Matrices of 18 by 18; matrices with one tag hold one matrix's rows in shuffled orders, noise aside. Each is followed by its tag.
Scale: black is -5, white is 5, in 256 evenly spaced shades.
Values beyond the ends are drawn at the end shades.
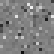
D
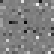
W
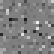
W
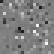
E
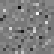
E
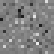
E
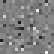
E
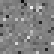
D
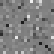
D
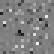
E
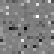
W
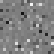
D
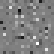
E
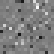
E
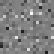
D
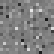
D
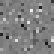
D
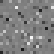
D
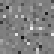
D
